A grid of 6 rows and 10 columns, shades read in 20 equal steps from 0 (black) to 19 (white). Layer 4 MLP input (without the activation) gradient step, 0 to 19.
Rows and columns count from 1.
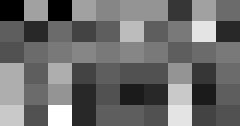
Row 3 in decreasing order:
10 10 9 9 9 9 8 8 7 6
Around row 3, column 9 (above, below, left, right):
17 4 7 9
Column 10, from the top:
8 3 9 8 7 6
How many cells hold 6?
7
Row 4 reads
13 7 13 5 7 6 6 11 4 8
